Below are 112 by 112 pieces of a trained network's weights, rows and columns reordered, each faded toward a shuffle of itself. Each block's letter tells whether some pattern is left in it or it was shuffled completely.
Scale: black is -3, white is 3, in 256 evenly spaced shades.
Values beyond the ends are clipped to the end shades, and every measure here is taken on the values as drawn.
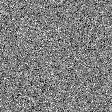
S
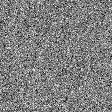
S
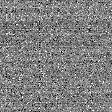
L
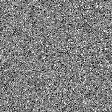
L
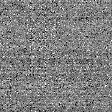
L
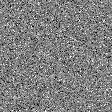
S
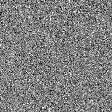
L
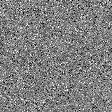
S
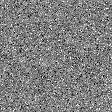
S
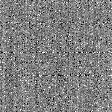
L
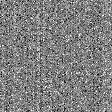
L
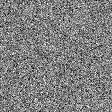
S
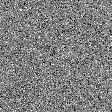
S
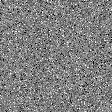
S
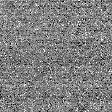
L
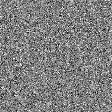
L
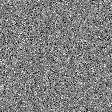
S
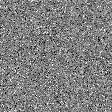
S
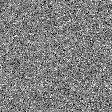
S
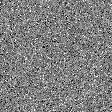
S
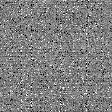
L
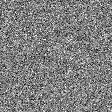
S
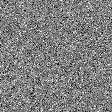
S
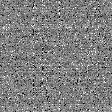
L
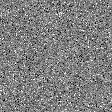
S
